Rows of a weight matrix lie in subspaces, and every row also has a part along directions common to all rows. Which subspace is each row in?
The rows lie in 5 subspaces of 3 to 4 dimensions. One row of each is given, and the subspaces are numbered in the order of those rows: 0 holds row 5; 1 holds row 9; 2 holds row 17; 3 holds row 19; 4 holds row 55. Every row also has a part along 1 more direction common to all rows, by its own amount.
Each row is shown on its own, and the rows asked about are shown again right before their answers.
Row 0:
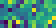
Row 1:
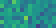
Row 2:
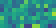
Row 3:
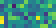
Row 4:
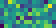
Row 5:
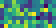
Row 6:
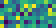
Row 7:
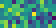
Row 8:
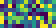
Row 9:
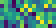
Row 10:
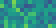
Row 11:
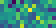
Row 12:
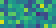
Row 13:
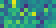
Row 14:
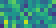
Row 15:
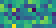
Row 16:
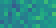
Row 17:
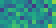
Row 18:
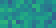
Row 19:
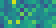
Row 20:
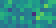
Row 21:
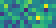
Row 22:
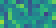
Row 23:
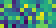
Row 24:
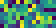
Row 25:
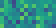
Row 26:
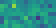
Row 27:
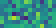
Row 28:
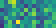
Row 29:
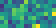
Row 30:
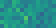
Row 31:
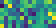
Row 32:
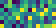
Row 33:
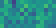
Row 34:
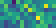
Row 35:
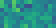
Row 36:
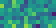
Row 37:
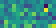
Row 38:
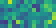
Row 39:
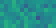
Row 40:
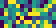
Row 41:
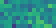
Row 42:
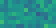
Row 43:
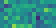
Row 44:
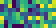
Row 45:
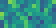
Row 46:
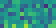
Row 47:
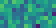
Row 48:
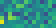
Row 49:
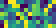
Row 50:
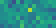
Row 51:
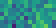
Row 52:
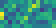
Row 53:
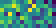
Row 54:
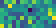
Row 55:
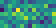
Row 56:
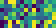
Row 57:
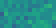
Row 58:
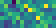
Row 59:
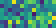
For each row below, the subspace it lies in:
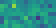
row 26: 2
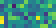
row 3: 2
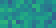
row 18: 3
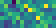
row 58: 1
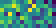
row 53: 2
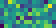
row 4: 0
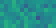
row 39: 1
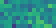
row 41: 0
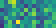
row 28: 3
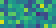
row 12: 2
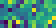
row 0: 3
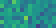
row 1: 4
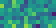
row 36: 4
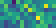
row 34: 1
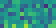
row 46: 2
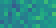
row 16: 2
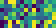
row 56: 3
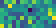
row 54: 1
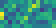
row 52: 0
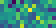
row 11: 1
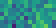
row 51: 0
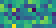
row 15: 4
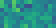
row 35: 1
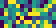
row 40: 0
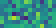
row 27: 2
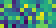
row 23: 4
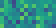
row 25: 3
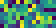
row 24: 1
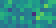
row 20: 0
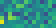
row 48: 2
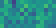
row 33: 3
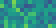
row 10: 1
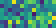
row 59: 3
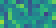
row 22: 2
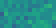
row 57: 0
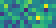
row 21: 1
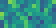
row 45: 0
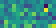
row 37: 4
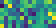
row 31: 1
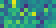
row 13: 3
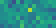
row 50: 1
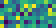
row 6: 0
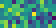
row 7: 3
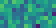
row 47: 4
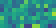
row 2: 4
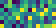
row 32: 4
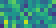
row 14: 0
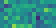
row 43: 0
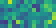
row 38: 3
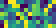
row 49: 0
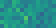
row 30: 4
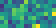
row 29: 4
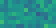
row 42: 2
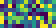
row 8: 2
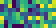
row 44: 2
